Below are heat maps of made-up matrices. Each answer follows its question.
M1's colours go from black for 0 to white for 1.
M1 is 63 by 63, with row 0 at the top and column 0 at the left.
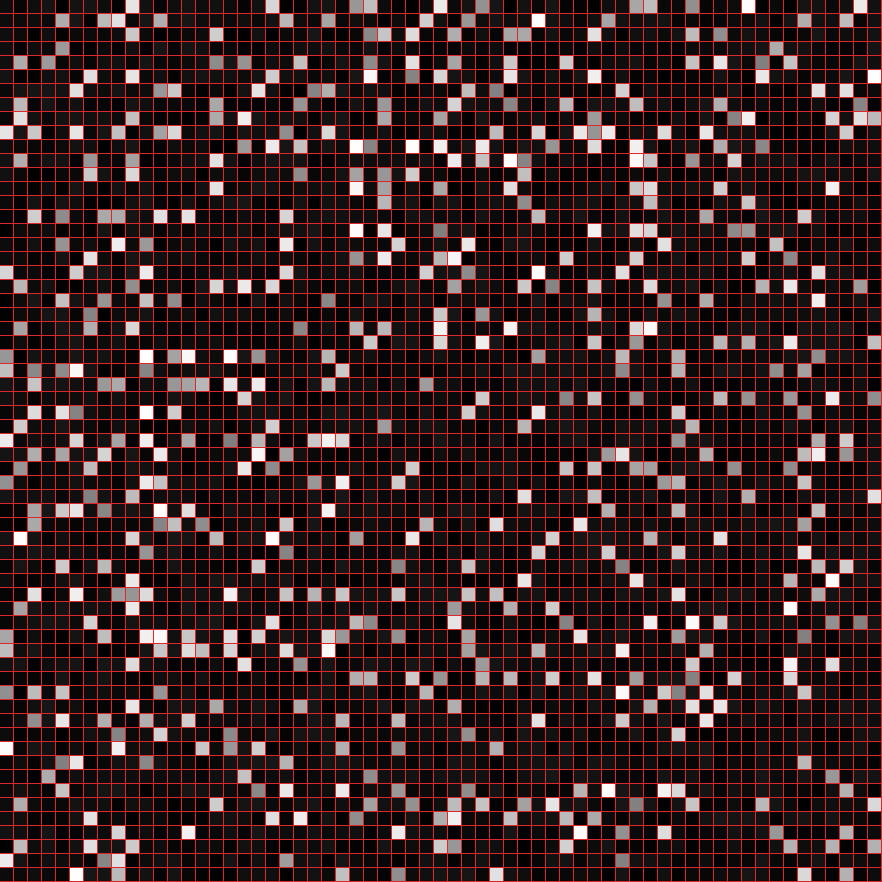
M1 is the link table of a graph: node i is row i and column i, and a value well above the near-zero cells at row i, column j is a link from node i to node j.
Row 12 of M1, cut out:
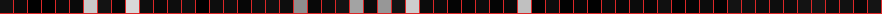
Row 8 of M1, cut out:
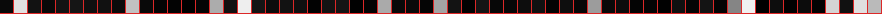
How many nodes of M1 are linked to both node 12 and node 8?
2
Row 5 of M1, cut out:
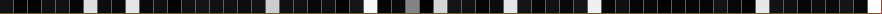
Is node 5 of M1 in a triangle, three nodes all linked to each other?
yes
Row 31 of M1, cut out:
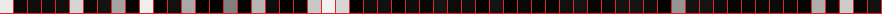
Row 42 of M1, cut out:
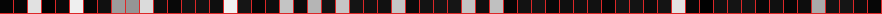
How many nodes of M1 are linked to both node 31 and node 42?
8
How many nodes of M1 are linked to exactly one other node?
0
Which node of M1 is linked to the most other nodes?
node 9
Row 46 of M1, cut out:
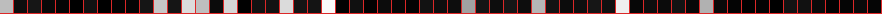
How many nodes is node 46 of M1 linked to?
11
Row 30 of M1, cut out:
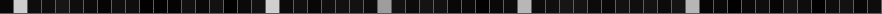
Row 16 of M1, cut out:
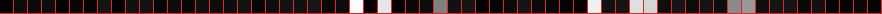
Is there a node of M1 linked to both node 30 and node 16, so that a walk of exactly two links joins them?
yes
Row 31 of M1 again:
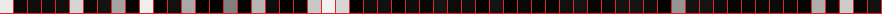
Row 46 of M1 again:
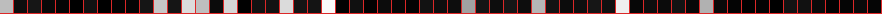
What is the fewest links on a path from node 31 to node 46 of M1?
2
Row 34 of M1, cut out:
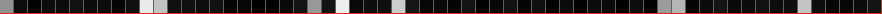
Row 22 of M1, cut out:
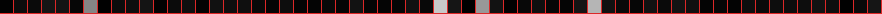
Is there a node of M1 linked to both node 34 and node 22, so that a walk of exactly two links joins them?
no
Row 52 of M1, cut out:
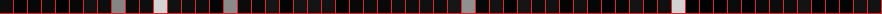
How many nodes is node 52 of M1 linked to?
5
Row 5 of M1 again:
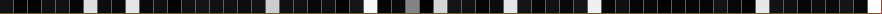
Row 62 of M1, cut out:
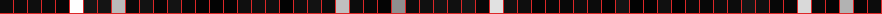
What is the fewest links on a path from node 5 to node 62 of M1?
1
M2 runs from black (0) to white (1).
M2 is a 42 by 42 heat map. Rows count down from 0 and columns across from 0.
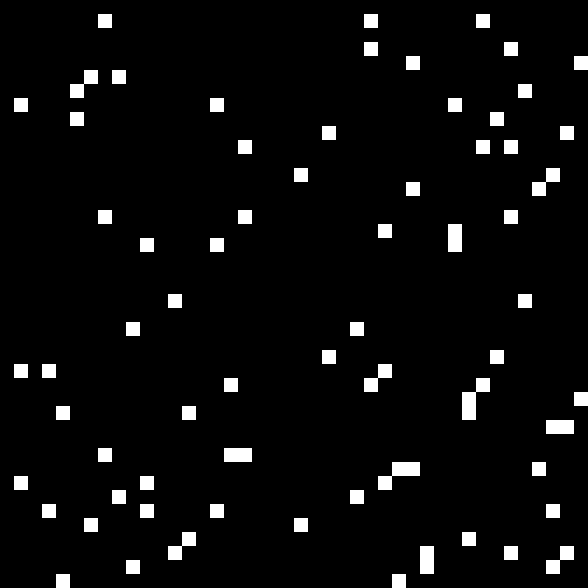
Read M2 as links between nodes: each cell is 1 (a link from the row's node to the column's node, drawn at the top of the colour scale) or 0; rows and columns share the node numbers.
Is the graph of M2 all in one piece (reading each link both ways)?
no
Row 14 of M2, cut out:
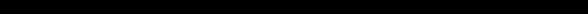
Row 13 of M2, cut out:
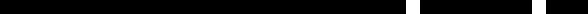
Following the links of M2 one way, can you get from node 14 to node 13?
no
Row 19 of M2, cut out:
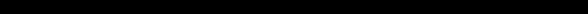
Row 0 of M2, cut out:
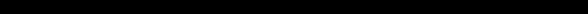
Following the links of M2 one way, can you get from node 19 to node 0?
no
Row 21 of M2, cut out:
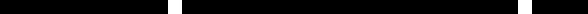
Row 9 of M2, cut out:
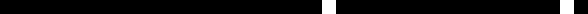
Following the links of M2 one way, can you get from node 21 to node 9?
yes
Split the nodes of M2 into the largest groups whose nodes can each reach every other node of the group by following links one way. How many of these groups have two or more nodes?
2
